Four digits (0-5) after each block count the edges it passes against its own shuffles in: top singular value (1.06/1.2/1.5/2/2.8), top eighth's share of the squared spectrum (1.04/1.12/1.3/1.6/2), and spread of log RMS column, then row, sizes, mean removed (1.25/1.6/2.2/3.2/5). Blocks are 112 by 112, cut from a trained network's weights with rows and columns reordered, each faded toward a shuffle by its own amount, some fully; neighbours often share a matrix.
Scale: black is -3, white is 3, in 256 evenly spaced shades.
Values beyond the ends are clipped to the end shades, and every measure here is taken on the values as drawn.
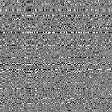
5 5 2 4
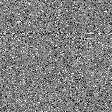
3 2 0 2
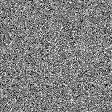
2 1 0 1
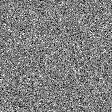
0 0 0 0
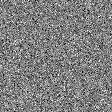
0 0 0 0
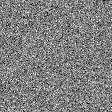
0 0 0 0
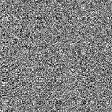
4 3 1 2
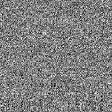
3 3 2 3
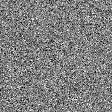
1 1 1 1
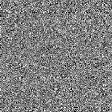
3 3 2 2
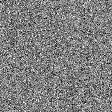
2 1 0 0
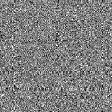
4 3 2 2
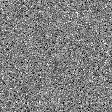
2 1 0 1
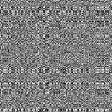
5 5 3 4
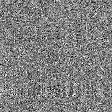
3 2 0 2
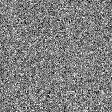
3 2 0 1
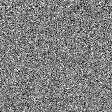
1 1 0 1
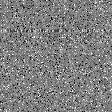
3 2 0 1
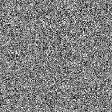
3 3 2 1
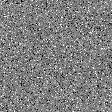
0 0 0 0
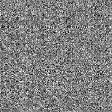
3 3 1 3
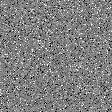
0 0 0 0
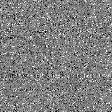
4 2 0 2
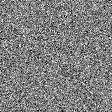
1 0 0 0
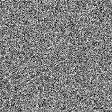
2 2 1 1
